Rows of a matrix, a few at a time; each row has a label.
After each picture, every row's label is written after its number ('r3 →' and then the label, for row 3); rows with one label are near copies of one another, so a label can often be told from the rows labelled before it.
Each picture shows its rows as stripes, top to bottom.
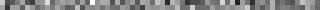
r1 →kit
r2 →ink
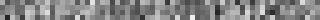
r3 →kit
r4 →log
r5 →log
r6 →ink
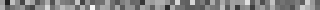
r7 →ink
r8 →kit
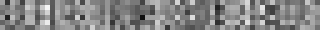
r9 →ink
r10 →log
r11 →log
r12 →ink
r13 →log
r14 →kit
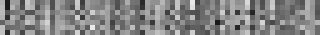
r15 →ink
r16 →ink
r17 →kit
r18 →ink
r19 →log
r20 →kit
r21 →ink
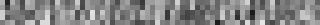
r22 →ink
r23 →ink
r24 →kit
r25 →kit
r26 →log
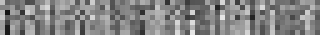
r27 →kit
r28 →log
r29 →ink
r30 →kit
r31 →ink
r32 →ink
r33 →ink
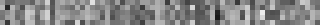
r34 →kit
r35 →ink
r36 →log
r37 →log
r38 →ink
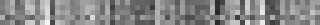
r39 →log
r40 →log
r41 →log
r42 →kit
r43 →log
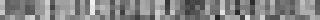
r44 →kit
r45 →kit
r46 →kit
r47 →log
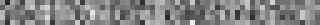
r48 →ink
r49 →log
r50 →kit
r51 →kit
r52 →ink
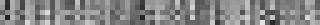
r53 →ink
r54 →ink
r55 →log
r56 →ink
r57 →log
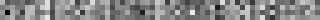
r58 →kit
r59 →log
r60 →ink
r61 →log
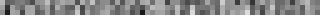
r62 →kit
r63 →ink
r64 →ink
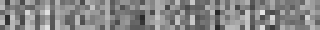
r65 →ink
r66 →kit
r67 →log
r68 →ink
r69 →ink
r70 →log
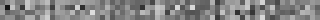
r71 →log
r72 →ink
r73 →kit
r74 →log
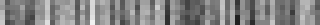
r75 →kit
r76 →kit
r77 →kit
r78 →kit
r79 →kit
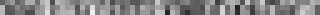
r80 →log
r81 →kit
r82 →kit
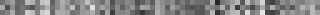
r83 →log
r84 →kit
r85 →log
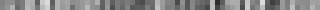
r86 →log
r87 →log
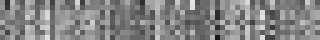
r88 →ink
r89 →ink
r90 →log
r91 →log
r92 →kit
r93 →log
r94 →ink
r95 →log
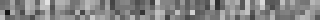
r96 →log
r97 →log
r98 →ink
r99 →kit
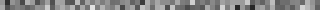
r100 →ink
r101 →kit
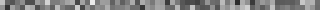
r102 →kit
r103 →ink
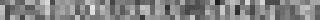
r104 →log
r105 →kit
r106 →kit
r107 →ink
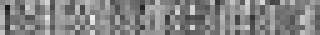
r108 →log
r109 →ink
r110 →ink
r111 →kit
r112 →kit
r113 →ink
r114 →kit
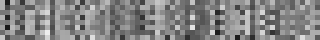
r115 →ink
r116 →kit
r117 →log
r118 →ink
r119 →log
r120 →ink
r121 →log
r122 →kit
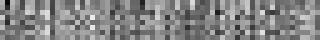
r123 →ink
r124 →ink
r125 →log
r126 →kit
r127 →ink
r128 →kit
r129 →log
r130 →kit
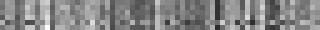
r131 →log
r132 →log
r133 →log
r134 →log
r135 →kit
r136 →log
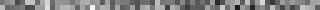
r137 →log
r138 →kit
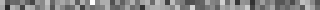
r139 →kit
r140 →ink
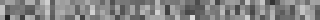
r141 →log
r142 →kit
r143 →kit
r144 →ink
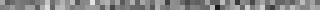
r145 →kit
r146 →log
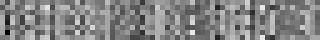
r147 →ink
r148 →log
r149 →kit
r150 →ink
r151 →ink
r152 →kit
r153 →ink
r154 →log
